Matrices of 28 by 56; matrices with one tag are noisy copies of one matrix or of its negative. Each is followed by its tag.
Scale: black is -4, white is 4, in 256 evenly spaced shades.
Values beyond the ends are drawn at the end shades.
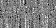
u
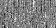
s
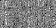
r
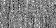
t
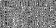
r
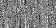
u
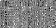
r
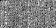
r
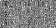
r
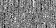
s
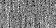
t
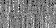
t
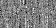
u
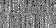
t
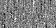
s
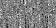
u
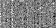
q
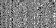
q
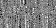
u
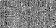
r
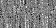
u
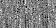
u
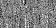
u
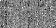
r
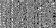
q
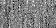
t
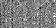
q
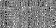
r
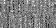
t
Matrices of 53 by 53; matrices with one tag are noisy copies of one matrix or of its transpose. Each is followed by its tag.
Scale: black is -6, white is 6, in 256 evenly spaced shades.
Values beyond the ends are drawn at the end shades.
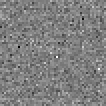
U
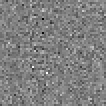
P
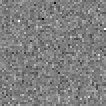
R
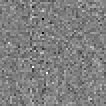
P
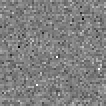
U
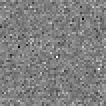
U
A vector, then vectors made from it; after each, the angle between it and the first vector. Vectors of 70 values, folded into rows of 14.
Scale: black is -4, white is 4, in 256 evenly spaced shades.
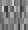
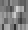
orthogonal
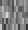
orthogonal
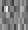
nearly opposite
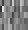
orthogonal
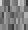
orthogonal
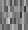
partly aligned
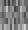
partly opposed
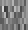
nearly parallel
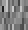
partly opposed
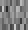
partly aligned
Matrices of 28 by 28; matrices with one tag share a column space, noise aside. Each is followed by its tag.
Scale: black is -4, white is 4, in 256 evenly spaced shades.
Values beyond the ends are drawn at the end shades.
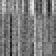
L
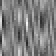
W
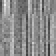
L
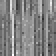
L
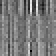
L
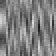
W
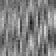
W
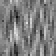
W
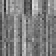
L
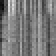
L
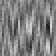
W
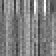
L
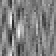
W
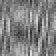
W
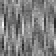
W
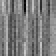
L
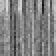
L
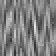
W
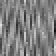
W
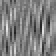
W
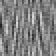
W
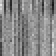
L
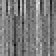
L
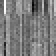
L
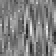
W
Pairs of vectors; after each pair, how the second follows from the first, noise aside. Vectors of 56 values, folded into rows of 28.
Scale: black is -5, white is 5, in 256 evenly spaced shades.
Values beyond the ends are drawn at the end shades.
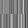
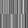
copied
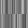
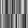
scaled up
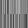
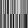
scaled up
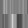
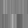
shrunk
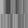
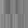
shrunk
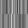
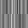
copied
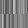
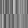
copied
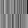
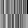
scaled up
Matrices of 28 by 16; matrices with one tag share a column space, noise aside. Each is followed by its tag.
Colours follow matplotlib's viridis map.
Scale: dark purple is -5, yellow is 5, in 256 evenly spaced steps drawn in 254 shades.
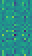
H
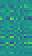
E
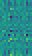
H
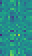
H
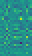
E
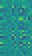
E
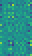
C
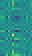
H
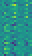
C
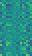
C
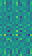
H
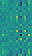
H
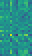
H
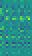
E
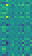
C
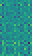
C
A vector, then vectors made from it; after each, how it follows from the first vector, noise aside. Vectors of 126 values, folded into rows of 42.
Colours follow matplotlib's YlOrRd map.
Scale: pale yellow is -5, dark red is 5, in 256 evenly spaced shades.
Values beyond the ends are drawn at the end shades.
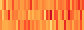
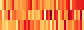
scaled up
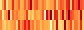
scaled up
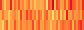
wrapped around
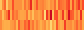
copied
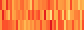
negated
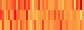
wrapped around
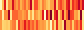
scaled up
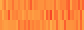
shrunk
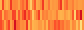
wrapped around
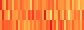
negated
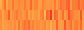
shrunk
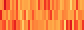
wrapped around
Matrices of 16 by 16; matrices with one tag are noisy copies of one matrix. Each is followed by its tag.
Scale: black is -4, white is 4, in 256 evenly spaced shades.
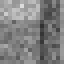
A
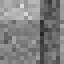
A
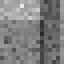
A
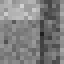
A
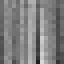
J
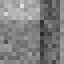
A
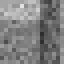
A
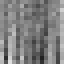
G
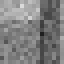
A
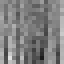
G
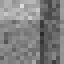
A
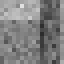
A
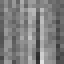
J
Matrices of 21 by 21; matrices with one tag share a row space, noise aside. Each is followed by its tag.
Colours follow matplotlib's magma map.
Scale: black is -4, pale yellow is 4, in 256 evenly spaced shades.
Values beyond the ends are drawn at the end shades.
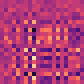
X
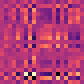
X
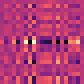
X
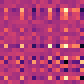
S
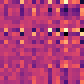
S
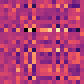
X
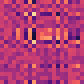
X
